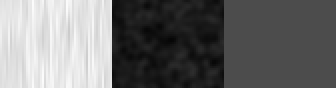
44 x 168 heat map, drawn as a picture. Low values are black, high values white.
The table splits into one row of 3 panels. Panel 1,1: very high, streaked downward, faint in contrast. Panel 1,2: very low, blotchy, faint in contrast. Panel 1,3: low, flat.
